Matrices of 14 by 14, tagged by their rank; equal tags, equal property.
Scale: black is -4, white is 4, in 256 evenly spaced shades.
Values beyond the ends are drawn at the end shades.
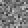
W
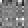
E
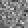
W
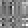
E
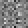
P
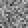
W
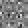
P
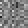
P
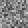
W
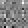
P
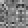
P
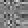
E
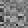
P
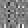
P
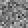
W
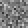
W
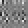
E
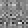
P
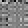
E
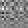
E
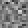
P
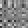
E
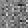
P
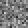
W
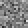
W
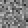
W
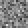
W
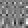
E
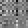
E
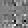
E
